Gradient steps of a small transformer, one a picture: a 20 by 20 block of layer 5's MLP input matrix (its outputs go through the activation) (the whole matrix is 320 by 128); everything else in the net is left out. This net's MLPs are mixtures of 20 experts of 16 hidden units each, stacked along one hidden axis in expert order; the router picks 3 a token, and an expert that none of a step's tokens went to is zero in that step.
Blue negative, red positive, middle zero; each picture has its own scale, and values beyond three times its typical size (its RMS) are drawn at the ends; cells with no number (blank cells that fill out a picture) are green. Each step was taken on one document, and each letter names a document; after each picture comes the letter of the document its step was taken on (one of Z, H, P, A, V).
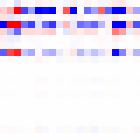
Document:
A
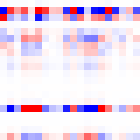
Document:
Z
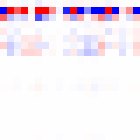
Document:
Z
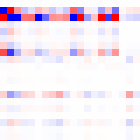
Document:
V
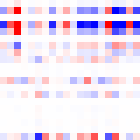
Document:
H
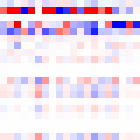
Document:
H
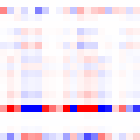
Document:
Z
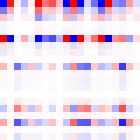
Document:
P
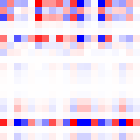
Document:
P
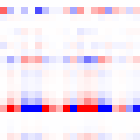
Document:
Z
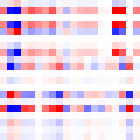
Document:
V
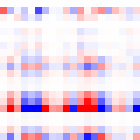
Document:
Z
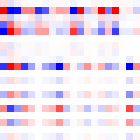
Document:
V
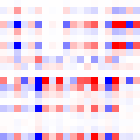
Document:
H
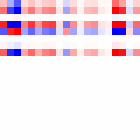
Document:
A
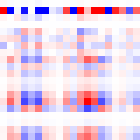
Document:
Z
